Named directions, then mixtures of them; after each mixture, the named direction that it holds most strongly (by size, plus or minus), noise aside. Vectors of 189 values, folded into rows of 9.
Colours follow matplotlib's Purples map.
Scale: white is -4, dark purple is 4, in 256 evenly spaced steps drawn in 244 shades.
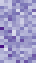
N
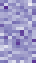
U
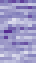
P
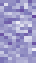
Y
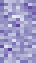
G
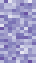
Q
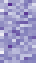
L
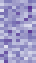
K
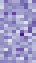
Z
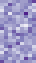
L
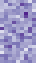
Q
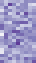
L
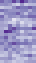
P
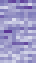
P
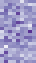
K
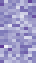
G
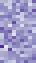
N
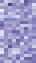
L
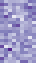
G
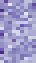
L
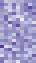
G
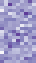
L
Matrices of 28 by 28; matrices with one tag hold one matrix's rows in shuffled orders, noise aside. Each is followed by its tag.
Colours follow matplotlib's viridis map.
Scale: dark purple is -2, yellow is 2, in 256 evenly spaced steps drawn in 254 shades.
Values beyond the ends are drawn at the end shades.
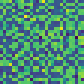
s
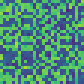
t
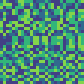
s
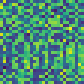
s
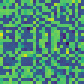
t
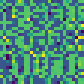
s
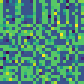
t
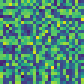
t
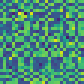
s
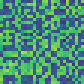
t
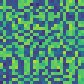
s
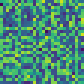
t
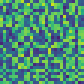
s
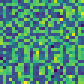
s
